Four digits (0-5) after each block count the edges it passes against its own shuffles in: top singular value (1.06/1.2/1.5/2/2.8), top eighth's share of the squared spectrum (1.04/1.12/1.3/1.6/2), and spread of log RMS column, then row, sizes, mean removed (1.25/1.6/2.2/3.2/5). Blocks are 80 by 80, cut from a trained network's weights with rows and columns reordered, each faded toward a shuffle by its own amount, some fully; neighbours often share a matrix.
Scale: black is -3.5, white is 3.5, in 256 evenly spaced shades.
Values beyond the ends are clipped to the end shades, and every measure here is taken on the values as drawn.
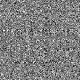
3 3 0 2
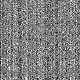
4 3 1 3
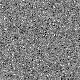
0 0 0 0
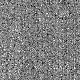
2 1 0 1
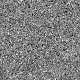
0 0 0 0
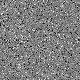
0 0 0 0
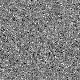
0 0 0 0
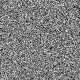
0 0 0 0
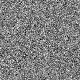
2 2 0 0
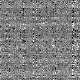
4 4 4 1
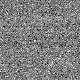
1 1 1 0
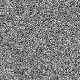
3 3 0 1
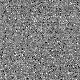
1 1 0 0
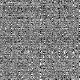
3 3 3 1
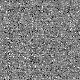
1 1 2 0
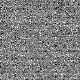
2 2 2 0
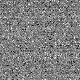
2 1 0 0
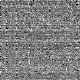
3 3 3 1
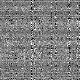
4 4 3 1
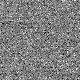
1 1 0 0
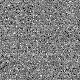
1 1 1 0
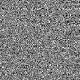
3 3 1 2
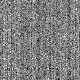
3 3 0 2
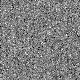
1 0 0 0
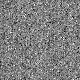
1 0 0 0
